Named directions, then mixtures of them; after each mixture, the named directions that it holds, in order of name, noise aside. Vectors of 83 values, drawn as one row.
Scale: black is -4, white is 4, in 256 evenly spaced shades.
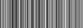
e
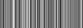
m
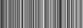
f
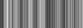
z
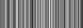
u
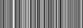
m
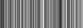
f, m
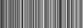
f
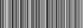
e, z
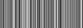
m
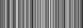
u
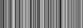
f, m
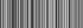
e, u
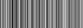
e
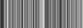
f, z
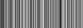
f, m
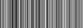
e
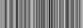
u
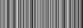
f, u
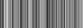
e, z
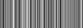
m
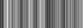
z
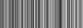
e, f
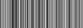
e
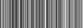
e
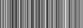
e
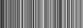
f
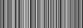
m, u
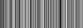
f, m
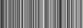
f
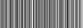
f, u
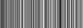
f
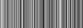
f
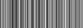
e
